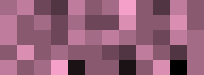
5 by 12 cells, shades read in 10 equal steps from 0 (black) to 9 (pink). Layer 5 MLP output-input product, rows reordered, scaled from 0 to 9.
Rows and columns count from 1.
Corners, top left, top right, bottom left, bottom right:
6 5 7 6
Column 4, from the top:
3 4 4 6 9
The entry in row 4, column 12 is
6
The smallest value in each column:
5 5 4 3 1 4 4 1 5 3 0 5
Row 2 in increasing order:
4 4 4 5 5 5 5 6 6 7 8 8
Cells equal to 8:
4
